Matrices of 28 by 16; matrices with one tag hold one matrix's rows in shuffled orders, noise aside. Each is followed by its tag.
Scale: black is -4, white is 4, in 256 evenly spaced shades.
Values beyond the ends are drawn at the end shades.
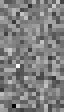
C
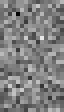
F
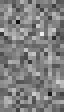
F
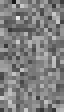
C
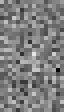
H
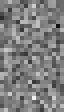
H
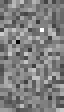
F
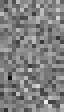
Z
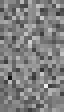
Z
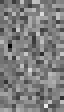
Z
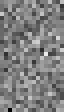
Z
